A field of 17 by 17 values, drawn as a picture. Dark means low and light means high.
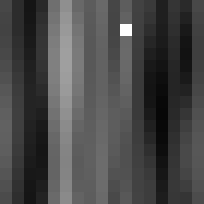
Average level on the scale: 30%. Lone odd cells: 1, higher than its neighbours. Grain: streaks running down.
